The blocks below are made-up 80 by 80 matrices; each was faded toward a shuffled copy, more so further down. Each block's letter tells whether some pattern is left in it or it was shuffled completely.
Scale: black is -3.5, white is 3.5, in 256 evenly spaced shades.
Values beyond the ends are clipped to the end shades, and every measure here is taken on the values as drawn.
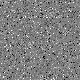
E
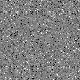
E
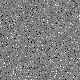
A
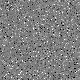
A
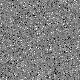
A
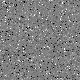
A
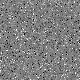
A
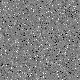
A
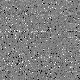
E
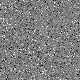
A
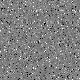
E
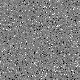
E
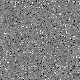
E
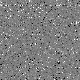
E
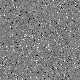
A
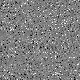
E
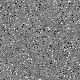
A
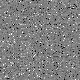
E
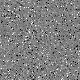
E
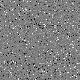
E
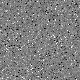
A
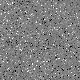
A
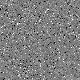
E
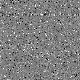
E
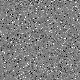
E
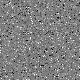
E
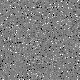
E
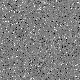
A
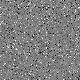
E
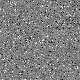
A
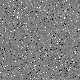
A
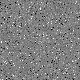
A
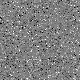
E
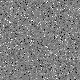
A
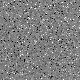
A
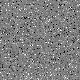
E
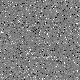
E
